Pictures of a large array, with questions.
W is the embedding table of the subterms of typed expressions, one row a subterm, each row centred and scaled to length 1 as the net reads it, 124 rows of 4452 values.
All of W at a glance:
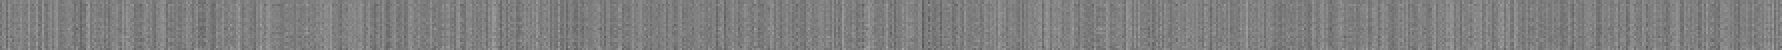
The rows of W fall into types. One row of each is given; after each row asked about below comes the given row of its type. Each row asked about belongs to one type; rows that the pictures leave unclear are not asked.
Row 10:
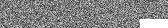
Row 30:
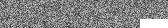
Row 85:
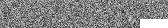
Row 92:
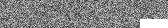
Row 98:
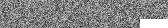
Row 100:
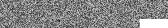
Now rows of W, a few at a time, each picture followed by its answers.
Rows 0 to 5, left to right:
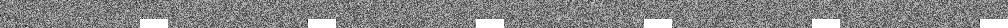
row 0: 30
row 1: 98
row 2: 100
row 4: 85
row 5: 98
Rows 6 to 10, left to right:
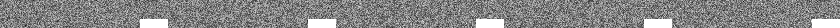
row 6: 10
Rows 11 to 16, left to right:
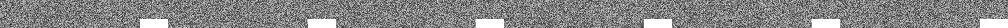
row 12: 10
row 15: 100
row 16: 30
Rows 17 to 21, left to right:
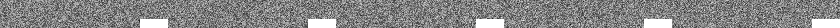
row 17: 98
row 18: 92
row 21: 30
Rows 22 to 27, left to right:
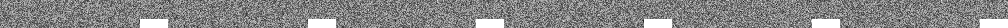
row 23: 30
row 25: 98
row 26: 10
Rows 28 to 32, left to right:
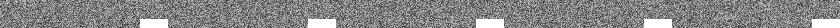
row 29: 30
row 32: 100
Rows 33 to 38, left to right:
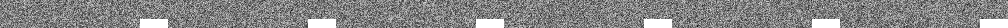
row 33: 100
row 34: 92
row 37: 98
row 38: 100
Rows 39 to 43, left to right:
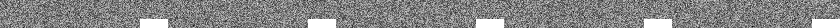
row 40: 10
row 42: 30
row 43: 98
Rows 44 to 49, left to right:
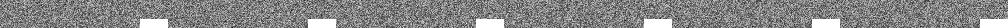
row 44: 100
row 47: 98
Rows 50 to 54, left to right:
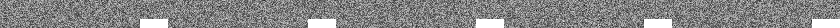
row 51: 92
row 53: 85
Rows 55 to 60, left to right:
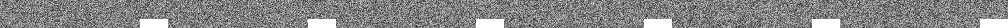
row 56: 10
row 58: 92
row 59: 100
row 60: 30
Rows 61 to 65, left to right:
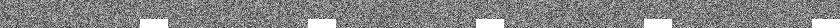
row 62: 100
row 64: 98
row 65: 10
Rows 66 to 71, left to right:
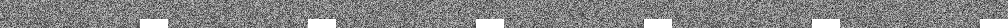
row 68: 92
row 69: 92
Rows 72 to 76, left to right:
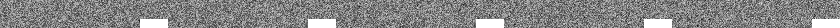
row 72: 98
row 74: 100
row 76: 92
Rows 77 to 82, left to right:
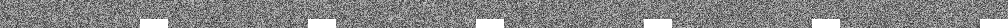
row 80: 100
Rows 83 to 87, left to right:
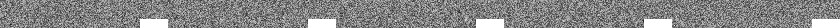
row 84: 30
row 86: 98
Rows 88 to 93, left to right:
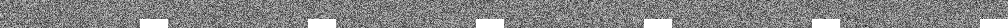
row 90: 30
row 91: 92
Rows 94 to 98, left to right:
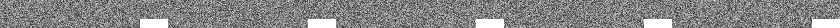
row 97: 10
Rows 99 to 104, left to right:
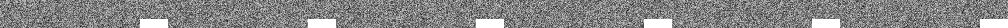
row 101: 100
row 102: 92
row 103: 98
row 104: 98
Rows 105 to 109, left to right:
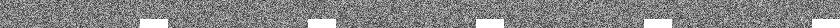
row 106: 92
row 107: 85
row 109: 85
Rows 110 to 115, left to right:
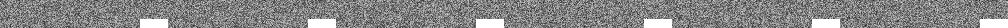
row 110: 30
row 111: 30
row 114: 30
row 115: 10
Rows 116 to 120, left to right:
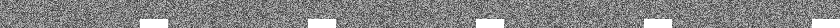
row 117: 30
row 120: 30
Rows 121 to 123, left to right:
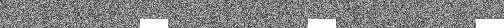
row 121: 30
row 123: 100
